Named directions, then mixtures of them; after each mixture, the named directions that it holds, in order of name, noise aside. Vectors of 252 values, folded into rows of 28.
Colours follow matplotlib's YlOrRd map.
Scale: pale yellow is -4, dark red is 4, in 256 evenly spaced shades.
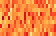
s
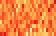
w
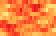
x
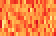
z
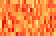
z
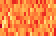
s, z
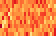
s, z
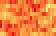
x, z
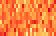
w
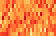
s, w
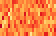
s, z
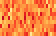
s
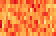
x, z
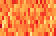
s, z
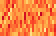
s, w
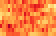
s, x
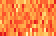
w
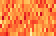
s, w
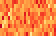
s, z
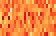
s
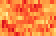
x, z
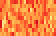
z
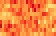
x, z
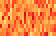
s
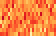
s, w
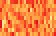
z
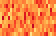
s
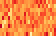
s, z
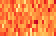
w, z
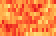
w, x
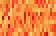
s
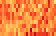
w, x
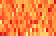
w
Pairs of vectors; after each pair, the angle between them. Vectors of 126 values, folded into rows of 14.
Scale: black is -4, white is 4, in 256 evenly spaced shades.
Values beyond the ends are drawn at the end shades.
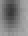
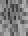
partly aligned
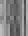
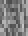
partly aligned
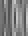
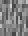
partly opposed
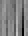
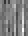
nearly opposite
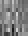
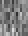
nearly opposite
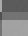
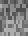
partly aligned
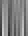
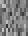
orthogonal
